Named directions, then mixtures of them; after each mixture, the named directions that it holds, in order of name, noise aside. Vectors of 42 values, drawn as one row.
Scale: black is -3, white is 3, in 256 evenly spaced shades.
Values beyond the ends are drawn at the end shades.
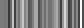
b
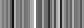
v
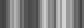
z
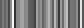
b, v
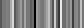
v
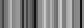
b, v, z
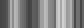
z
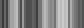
z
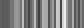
b, v, z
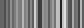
b, v, z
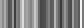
b, z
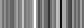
b, v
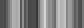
z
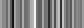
v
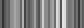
b, v, z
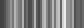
b, v, z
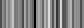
b, v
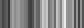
b, z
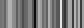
b, v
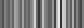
b, v, z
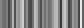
b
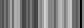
b, z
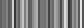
b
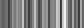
b, v, z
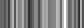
b, z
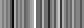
v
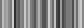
v, z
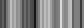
b, v, z
